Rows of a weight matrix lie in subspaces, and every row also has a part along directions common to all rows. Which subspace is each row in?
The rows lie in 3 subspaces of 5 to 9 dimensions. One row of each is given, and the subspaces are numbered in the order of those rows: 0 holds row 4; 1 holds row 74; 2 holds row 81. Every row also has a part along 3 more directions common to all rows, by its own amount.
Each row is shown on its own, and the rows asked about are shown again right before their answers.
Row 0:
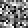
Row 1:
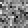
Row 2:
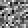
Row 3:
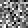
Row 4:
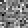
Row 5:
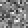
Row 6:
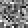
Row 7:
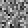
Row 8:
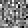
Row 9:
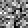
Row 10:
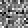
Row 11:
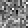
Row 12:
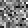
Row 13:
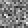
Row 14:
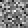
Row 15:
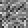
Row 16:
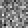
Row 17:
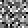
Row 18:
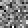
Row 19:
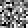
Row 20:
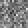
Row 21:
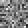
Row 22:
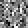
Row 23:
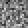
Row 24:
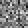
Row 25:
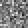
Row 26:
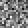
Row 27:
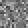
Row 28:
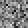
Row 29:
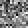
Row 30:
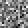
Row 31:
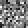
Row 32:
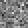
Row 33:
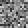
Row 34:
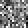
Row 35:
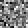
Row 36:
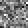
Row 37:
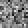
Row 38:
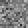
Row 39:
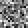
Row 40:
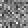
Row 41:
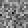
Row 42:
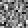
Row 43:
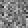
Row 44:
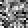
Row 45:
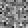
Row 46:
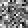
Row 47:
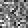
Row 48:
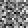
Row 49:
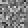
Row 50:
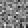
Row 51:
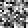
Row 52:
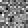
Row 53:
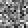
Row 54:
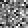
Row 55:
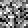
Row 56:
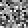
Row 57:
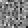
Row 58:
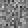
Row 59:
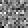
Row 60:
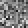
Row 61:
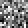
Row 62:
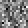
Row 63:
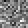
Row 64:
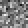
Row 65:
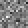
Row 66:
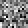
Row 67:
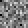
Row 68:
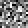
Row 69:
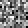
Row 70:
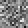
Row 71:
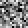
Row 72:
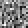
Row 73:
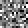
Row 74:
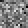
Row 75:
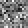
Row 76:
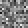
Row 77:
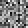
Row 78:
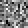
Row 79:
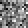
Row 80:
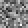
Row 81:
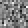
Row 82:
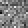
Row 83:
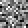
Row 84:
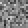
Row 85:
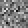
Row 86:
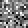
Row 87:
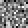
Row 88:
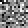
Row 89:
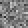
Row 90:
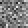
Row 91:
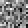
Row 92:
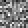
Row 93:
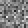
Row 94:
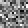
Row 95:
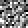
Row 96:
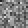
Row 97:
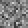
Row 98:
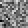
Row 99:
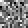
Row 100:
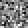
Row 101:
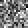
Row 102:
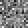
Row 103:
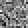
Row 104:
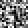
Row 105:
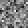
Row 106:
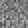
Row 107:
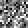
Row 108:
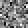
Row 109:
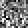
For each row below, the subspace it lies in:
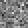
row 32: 0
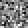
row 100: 2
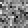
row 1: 0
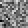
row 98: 1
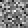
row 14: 1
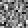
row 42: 2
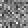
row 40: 0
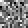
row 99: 0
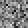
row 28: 0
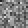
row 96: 0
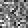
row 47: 1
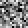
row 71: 1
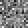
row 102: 0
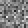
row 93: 2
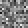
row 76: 0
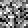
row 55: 0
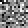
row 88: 0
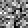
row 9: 0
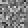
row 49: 0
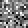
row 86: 0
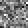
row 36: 2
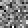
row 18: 2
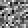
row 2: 1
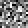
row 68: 1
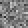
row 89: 0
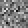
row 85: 1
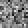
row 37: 2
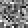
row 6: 2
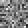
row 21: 1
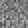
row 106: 2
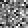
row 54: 1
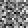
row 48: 1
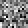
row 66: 2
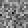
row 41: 0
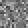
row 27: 2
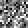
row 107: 0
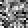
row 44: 0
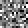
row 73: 1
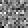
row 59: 0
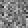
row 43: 2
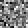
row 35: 1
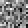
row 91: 1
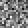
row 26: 2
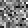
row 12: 2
